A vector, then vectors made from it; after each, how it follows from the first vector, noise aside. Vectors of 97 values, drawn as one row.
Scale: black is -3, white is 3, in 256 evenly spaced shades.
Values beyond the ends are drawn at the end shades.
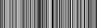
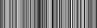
copied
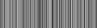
shrunk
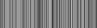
shrunk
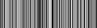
copied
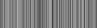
shrunk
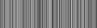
shrunk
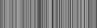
shrunk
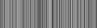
shrunk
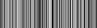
copied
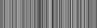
shrunk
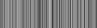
shrunk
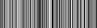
copied
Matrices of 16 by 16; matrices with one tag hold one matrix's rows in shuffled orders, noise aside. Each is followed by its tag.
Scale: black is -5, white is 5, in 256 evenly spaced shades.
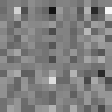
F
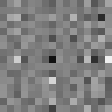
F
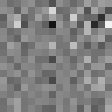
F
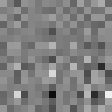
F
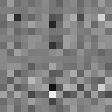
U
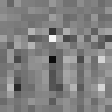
U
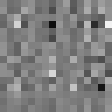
F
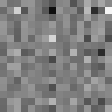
F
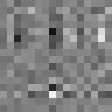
U
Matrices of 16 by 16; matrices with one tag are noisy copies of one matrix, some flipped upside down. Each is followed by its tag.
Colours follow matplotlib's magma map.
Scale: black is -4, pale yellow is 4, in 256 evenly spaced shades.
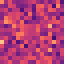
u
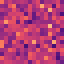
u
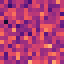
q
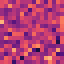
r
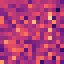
u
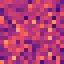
u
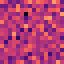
q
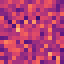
u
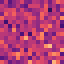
q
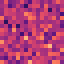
q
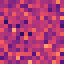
q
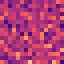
q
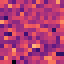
r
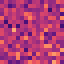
q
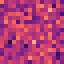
u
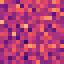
q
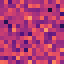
q
